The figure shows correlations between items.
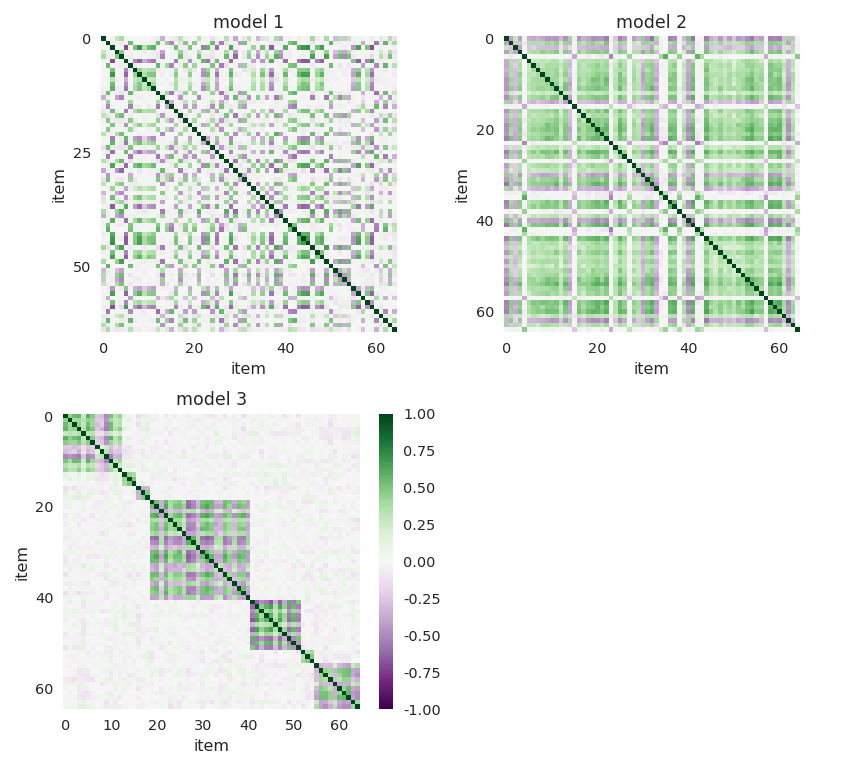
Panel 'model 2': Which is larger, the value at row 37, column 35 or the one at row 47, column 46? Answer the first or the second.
the second
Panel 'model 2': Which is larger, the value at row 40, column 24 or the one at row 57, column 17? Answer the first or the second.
the second
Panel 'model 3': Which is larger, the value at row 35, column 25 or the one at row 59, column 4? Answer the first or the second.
the first
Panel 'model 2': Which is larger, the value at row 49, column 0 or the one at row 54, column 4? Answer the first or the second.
the second
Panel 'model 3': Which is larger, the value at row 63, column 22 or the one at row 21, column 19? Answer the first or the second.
the first
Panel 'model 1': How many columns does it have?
65
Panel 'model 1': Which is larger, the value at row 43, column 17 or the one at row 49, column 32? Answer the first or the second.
the second
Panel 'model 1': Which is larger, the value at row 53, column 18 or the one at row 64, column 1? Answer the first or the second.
the second
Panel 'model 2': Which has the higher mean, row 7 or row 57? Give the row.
7
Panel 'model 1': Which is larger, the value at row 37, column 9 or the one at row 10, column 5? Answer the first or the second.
the first
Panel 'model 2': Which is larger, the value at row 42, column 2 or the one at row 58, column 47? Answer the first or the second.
the second
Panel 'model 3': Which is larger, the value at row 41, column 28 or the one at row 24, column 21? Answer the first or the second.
the first
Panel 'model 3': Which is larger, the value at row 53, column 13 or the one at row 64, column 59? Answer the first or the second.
the second
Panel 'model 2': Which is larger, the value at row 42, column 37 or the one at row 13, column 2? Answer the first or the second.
the first
